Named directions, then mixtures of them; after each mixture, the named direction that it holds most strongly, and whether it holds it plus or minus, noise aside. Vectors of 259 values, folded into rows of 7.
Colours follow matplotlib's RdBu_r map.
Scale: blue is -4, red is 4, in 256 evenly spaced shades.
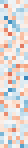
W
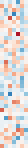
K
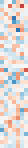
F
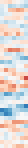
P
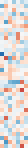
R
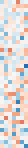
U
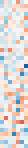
U, plus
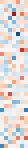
K, minus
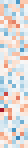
K, plus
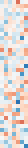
U, plus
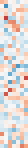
W, minus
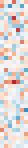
F, minus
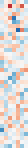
F, plus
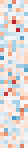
F, minus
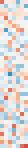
W, minus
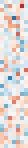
F, plus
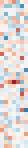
F, minus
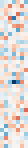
F, plus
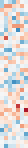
F, plus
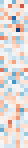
F, plus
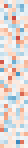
F, minus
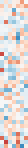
R, minus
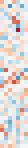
F, minus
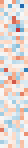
F, minus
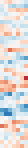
P, plus
